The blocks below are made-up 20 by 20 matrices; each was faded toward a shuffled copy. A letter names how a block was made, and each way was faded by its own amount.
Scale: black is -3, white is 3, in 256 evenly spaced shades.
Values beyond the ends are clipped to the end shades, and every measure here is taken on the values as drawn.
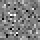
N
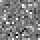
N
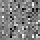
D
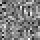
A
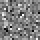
A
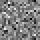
A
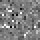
N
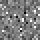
N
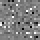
N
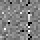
D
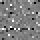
N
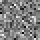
A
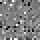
N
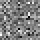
D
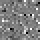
N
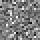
A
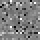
N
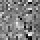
D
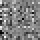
D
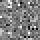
D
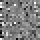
D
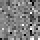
D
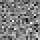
A
